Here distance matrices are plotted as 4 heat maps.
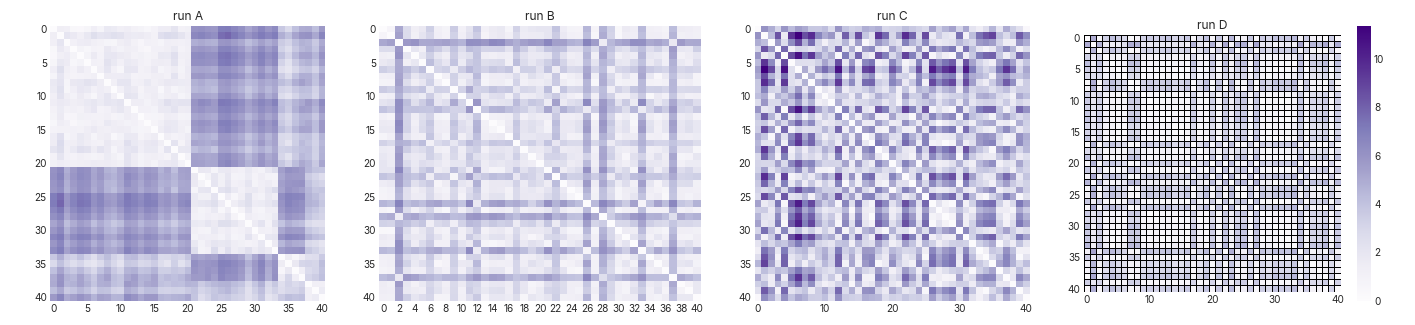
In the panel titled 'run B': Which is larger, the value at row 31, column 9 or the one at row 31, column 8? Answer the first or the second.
the first
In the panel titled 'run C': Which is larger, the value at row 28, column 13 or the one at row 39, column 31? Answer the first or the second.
the second
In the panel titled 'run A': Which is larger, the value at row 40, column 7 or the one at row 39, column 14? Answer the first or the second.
the first
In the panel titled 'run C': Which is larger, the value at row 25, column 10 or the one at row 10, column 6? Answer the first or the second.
the second
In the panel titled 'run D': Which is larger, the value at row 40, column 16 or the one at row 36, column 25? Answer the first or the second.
the first
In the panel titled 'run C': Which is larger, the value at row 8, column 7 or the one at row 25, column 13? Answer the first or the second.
the first
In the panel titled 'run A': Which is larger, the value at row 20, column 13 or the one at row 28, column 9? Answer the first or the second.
the second
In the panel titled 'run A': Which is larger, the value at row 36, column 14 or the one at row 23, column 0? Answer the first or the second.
the second
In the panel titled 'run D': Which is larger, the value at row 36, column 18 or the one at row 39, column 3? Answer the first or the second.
the first
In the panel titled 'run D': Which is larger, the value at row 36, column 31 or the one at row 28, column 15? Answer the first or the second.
the first
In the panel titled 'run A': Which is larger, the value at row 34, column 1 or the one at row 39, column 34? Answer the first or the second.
the first
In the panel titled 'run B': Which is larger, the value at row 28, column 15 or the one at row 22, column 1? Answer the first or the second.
the first
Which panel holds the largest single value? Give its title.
run C
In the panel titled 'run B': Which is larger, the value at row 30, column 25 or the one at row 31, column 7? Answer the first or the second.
the second
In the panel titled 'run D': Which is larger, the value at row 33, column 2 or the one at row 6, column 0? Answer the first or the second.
the first
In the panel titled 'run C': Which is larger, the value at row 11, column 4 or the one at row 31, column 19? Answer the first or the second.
the second
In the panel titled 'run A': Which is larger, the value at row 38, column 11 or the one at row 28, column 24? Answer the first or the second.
the first
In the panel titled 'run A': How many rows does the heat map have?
41
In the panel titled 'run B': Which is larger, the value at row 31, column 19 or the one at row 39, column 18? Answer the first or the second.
the second
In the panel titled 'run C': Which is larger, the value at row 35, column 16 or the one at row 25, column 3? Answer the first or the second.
the first
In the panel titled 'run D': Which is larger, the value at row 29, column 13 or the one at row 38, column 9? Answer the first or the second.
the second
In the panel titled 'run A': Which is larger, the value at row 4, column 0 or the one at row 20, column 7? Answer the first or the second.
the second
